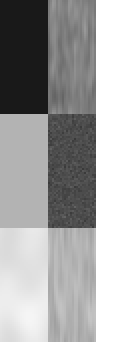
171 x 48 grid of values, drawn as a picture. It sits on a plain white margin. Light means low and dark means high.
It is made of 3 by 2 panels. Panel 1,1: very high, flat. Panel 1,2: middling, streaked downward, faint in contrast. Panel 2,1: low, flat. Panel 2,2: high, fine-grained, faint in contrast. Panel 3,1: very low, smooth, faint in contrast. Panel 3,2: low, streaked downward, faint in contrast.
